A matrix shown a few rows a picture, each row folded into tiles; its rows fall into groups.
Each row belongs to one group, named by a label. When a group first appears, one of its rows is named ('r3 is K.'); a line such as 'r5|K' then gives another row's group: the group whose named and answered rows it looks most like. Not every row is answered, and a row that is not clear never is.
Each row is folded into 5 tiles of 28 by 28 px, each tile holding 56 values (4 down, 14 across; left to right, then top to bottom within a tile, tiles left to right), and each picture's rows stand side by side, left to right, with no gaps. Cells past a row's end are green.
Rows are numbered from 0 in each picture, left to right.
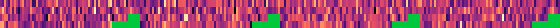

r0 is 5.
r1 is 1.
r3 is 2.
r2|1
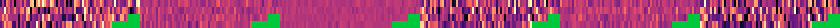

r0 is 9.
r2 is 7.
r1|7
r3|5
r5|5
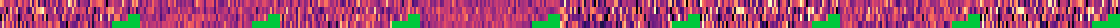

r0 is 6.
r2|7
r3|1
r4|5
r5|6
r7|6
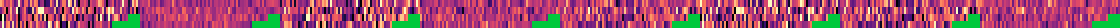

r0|6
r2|9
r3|7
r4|9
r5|6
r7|6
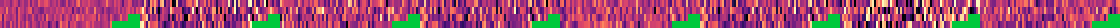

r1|5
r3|5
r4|1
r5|5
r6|9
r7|9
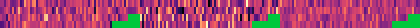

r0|1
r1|7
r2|2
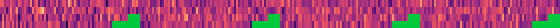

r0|6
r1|1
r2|1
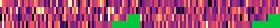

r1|7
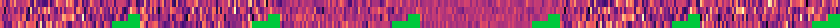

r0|2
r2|7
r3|7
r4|2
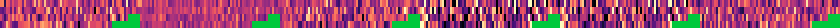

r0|1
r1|2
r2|9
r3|5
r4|5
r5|7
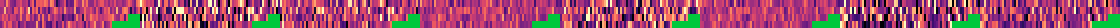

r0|9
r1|6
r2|6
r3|2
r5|2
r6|5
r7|5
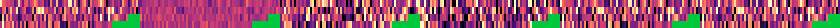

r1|7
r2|9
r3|5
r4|6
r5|6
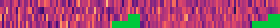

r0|7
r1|1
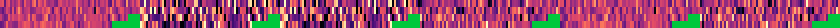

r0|1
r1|5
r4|1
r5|7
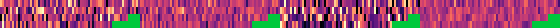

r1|6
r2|5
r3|2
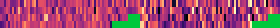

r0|1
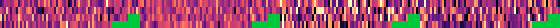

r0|7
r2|6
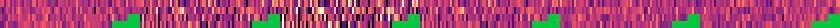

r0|1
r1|6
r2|6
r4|2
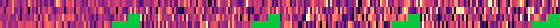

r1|7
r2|9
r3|6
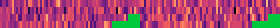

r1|1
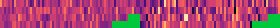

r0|2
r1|1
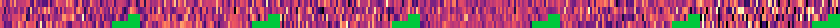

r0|2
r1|1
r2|7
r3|1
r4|9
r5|6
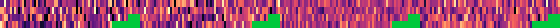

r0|5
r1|9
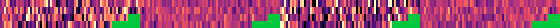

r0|9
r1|1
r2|5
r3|9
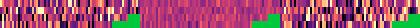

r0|6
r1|7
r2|9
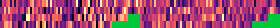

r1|2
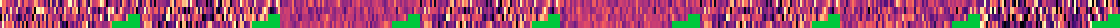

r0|6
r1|9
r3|9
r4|1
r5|9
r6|2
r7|5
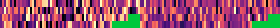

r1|5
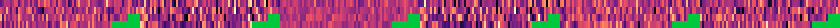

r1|5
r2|2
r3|5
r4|1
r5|7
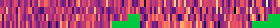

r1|1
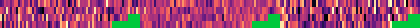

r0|7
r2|5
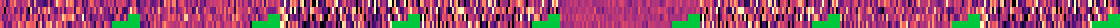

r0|2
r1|1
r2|5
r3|6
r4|7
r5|6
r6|7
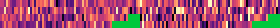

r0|9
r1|6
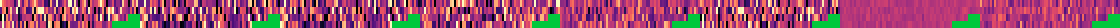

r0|6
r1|5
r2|5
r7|2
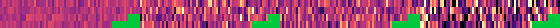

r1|6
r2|7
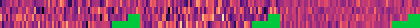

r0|7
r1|2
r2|7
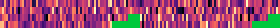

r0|5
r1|7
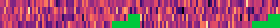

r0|9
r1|7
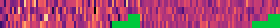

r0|1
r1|7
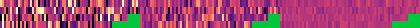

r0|6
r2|7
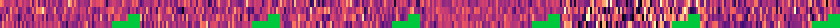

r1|7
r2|2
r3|1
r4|9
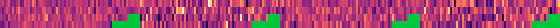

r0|1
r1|6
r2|1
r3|9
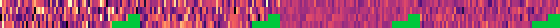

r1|1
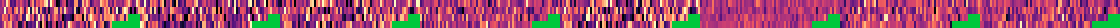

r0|9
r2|9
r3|7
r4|9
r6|1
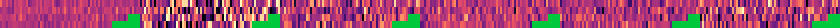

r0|2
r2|9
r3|1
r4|7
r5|6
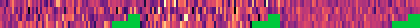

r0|2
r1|1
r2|1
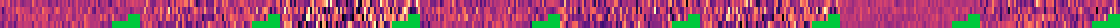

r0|1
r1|9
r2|9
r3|1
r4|5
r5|9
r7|2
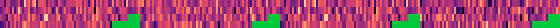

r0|1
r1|1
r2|1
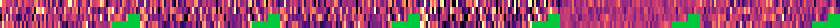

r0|6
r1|5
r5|2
